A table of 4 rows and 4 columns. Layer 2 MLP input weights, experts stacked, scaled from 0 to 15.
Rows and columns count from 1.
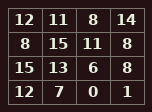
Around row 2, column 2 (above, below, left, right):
11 13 8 11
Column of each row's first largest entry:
4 2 1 1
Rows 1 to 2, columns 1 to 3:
12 11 8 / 8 15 11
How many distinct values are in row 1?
4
